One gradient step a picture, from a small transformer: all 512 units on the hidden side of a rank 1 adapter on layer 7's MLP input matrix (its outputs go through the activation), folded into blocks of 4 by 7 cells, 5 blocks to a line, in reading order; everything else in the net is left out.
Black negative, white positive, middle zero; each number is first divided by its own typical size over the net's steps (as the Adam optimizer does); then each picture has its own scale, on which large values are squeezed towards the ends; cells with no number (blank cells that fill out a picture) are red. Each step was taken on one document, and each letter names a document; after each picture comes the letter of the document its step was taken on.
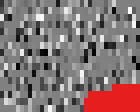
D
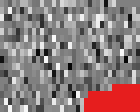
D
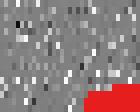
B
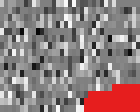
D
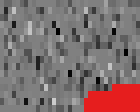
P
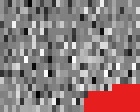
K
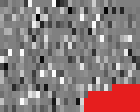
K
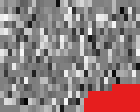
D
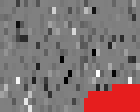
B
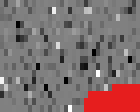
B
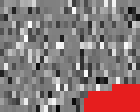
P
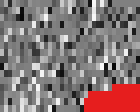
K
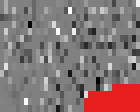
P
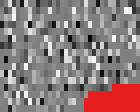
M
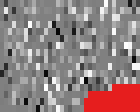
P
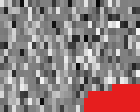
M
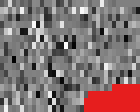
K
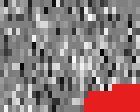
K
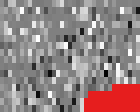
K
